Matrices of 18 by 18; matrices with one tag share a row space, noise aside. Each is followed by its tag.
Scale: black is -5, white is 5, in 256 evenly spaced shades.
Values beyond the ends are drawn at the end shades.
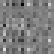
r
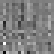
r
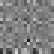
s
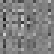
r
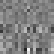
s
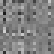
r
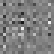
r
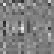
r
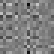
s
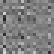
r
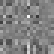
s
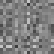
s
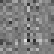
s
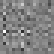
r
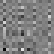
r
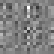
s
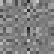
s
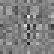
s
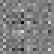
r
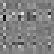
r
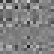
s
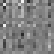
r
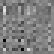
r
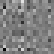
r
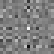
s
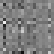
r
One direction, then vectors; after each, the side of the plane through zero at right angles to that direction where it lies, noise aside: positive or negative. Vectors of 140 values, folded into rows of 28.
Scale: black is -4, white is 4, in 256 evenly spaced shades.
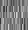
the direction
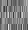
positive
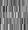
positive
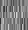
positive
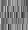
negative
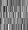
positive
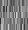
positive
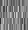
positive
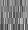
negative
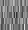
negative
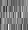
positive
